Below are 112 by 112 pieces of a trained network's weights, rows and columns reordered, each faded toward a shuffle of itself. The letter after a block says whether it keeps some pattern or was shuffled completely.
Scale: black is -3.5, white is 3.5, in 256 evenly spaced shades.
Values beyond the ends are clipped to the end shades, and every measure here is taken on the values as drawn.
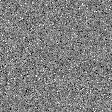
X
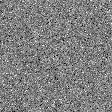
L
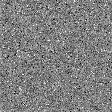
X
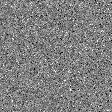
L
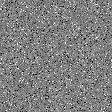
X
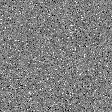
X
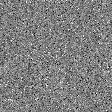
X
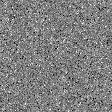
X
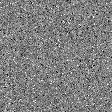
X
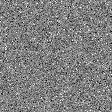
L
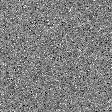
L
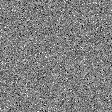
L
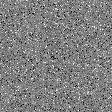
L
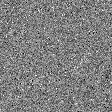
L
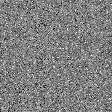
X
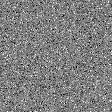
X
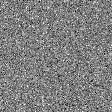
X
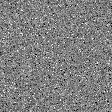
L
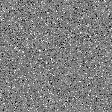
X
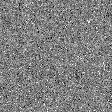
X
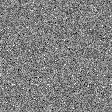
X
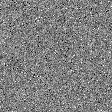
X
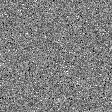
X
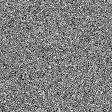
L
